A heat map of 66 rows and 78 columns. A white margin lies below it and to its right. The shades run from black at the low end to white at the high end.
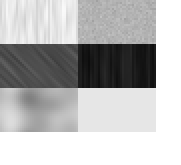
It is made of 3 by 2 panels. Panel 1,1: very high, streaked downward, faint in contrast. Panel 1,2: high, fine-grained, faint in contrast. Panel 2,1: low, slanting down to the right, faint in contrast. Panel 2,2: very low, streaked downward, faint in contrast. Panel 3,1: high, smooth. Panel 3,2: very high, flat.
